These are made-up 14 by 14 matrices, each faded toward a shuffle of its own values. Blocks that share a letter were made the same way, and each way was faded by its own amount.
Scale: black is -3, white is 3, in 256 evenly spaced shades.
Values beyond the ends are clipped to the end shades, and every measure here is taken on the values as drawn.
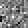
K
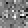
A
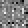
K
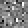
A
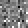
A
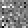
A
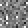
K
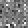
A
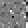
A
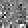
K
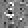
K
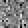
A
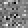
A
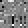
K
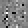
A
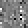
A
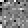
A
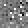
A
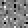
A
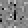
A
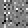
K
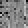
A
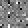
A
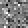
K
